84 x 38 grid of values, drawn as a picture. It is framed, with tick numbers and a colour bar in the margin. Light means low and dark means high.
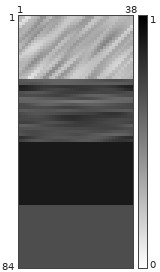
The table splits into 4 rows of 1 panel. Panel 1,1: low, slanting up to the right. Panel 2,1: high, streaked across. Panel 3,1: very high, flat. Panel 4,1: high, flat.
